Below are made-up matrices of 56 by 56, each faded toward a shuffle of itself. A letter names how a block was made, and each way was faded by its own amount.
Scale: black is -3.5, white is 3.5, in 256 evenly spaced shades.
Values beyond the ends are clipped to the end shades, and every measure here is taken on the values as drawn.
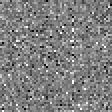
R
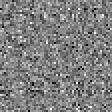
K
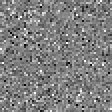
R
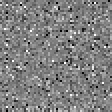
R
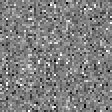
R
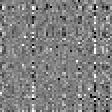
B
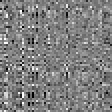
B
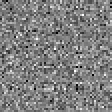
K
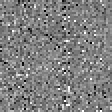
R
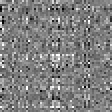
B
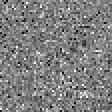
R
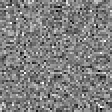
K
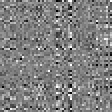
B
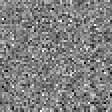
K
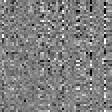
B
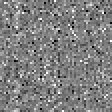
R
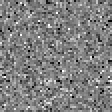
R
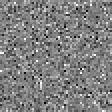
R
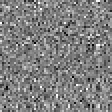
K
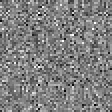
K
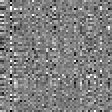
B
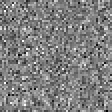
K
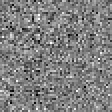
K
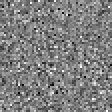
K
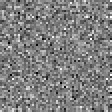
K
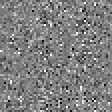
R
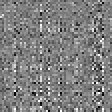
B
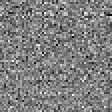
K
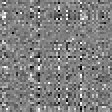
B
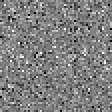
R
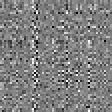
B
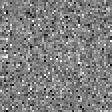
R
